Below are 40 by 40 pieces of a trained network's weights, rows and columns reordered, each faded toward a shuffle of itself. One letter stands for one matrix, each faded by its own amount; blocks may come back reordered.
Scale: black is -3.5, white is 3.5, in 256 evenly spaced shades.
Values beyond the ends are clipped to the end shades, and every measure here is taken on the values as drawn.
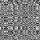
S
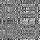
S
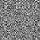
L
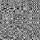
S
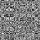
L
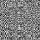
L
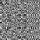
L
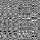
S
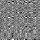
S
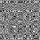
S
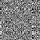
L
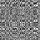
S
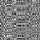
S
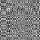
S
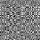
S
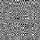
S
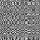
S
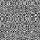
L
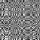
S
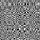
S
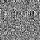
L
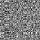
L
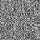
L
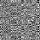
L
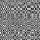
S
